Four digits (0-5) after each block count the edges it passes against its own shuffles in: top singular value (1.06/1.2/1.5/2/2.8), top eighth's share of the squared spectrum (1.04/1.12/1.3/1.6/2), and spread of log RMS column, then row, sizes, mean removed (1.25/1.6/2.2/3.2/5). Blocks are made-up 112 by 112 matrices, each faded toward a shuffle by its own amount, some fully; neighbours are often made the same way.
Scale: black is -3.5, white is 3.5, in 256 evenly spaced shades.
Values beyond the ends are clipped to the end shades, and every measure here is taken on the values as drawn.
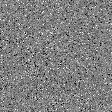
0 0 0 0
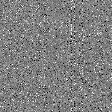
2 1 2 0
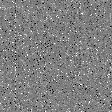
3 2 1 0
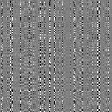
5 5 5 3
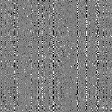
5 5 4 2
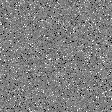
1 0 0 0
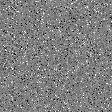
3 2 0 0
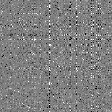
4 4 3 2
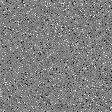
2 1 0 0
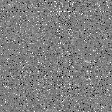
4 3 2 2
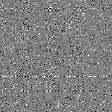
4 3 2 2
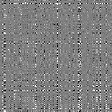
5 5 4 4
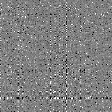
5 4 3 2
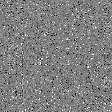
3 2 1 1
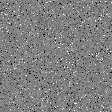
1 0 0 0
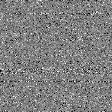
1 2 0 3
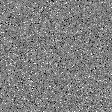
0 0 0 0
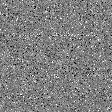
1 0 0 1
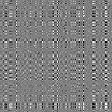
5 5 4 4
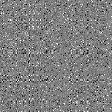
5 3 2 2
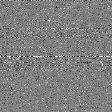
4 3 0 3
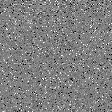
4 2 0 1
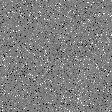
0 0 0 0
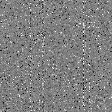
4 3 2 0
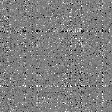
4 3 3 2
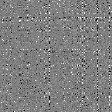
4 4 3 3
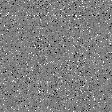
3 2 1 1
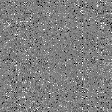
3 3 2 2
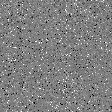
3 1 1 0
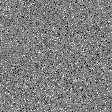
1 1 0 0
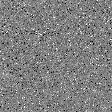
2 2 0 1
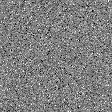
0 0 0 0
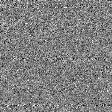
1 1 0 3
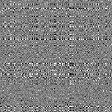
5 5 3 4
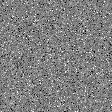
1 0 0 0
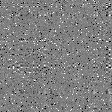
4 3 1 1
